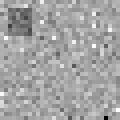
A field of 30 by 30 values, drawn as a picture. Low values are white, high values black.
There is no overall slope. In the top left lies a patch that is higher than the rest. The top left is the ninth with the highest average. A few values lie far out on both sides of the bulk.
